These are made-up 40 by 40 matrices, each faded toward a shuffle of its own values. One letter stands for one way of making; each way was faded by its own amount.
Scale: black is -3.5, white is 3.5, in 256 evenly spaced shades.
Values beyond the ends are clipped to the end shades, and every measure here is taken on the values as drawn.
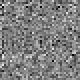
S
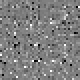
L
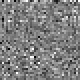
S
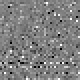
L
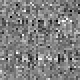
S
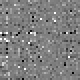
L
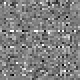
S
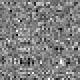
S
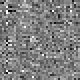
S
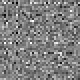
S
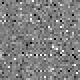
L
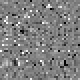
L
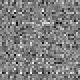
S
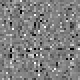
L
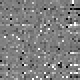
L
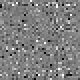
L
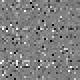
L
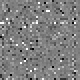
L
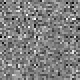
S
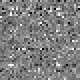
S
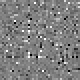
L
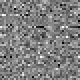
S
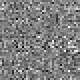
S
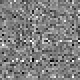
S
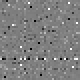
L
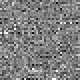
S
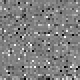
L
